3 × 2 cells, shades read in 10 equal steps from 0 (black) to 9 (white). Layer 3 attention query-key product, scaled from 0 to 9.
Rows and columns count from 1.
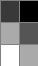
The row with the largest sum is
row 3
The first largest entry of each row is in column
1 1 1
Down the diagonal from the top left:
2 3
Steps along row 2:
down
